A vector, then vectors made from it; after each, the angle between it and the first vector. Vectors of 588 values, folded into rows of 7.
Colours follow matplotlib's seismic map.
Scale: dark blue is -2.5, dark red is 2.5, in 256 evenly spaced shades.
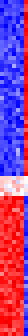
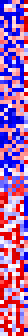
partly aligned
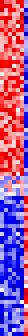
nearly opposite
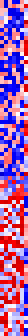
partly aligned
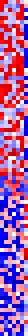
partly opposed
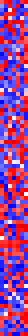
orthogonal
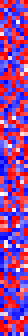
orthogonal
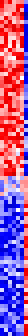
nearly opposite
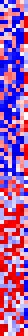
partly aligned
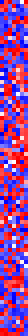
orthogonal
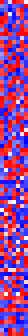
orthogonal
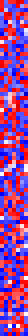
orthogonal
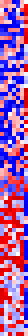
partly aligned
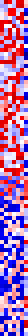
partly opposed
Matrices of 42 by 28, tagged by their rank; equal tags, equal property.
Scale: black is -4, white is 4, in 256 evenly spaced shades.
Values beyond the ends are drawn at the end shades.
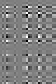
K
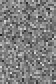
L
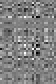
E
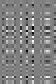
K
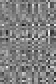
E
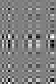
K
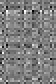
E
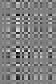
K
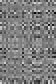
E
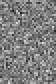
L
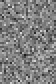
L
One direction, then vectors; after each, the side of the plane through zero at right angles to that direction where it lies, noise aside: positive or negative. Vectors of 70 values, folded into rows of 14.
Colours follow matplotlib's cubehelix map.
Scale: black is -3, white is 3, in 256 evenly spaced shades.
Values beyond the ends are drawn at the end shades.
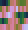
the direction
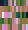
positive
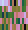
negative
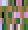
negative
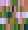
negative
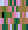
negative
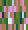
positive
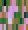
positive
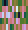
positive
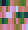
positive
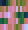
positive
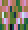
negative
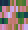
positive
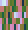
negative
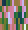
positive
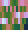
negative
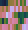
positive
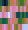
positive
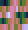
positive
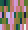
positive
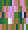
positive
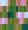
negative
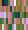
positive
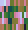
negative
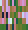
negative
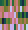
positive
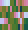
negative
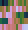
positive
